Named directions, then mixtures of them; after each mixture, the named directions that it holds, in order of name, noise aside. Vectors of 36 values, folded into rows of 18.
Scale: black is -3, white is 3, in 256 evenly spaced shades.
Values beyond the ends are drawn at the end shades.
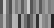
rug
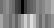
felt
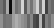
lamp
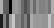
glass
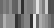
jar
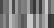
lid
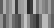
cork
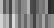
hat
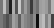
cork, glass, rug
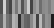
rug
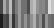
hat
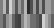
cork, lamp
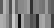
cork, hat, rug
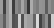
rug
